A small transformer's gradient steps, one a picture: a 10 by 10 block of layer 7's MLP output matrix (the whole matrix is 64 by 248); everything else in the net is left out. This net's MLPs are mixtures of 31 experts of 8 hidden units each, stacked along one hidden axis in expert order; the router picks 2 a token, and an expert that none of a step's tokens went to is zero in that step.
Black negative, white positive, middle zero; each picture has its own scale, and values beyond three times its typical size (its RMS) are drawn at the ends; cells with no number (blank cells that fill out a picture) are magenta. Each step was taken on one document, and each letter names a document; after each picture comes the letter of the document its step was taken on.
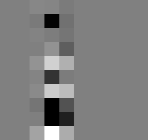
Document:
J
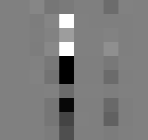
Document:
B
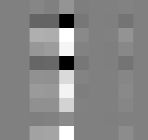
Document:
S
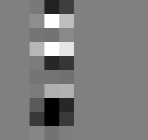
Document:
J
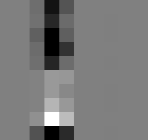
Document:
J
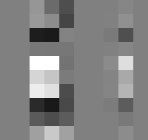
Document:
S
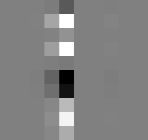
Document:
B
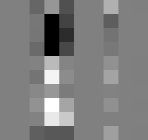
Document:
J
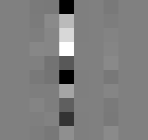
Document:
B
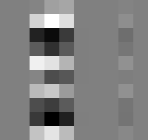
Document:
S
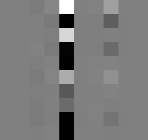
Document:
B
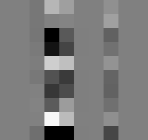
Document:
J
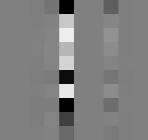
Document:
B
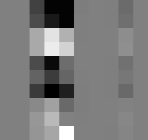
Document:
S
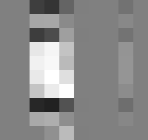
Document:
S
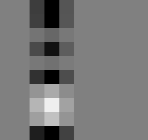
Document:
J
